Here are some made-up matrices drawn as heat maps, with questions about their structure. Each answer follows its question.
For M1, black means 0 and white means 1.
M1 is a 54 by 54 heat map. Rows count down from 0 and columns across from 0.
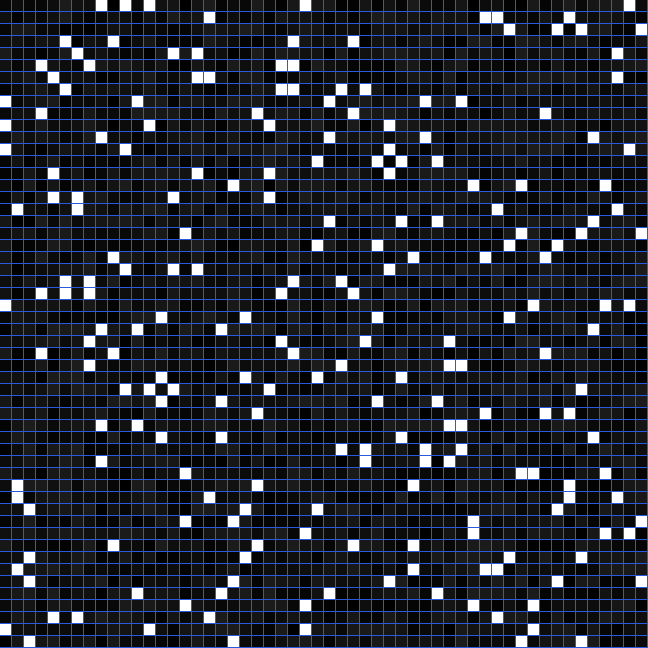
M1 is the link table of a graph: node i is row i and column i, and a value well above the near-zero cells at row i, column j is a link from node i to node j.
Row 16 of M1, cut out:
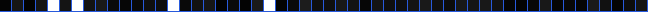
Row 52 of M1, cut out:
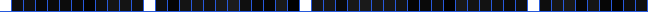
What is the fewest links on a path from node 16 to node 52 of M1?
4
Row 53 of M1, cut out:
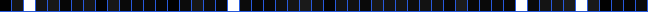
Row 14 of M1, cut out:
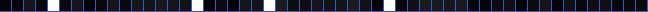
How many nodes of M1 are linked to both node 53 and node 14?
0
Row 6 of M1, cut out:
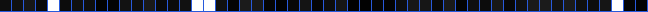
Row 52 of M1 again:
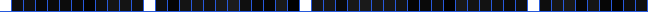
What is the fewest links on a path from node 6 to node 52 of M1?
5
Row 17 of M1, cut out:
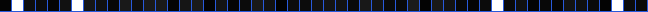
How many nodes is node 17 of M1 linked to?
4
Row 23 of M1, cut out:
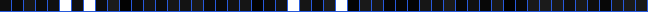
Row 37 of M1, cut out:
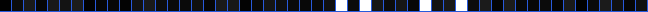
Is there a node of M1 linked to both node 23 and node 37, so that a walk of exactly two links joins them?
yes
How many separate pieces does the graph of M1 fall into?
1
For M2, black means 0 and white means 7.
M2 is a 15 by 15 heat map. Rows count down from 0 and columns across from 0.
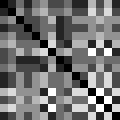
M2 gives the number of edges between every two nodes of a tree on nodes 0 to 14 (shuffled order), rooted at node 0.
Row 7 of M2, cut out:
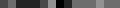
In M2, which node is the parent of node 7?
3
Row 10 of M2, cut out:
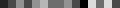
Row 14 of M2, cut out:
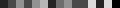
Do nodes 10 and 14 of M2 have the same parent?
yes
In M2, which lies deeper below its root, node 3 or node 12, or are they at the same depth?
node 12
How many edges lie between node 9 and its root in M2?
1
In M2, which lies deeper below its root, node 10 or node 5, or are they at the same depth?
node 5
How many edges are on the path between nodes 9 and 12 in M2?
3
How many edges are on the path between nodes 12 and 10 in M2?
3
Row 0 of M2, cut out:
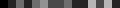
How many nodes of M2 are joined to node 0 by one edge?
5
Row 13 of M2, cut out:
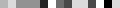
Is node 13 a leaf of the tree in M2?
yes
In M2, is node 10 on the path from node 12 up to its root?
no
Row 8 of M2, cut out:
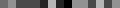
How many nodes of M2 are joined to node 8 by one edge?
2
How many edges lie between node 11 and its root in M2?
5
